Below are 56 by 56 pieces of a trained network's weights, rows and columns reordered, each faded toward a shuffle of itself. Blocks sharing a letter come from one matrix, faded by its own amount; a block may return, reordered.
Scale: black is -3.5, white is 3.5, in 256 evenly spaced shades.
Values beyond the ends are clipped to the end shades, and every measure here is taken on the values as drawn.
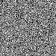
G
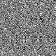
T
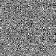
T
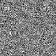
T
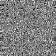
T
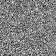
G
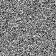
G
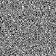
T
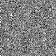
T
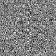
T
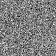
G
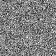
G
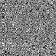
T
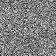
T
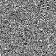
T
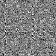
T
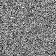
G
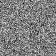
G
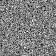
G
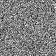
G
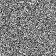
G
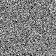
G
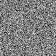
G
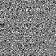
T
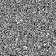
T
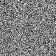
G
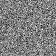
G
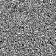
T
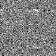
T
